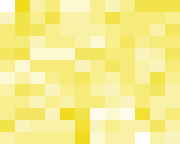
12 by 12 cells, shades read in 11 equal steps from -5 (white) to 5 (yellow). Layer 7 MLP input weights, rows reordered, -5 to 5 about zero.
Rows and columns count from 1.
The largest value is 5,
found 3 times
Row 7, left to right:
-3 -1 -3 0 1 2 0 -1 1 -1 3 0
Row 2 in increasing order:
-2 -1 -1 0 0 0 1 1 1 3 3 3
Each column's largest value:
3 5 2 3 5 5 2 3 2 4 3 3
